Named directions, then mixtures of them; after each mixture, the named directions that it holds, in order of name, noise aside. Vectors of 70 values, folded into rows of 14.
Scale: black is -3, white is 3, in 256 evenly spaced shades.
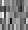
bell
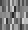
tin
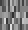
tin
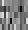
bell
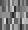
tin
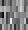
bell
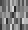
tin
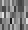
bell, tin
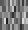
tin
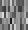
bell, tin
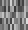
bell, tin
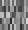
bell, tin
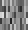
bell, tin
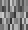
bell, tin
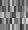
bell, tin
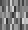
tin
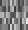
bell, tin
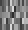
tin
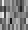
bell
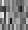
bell
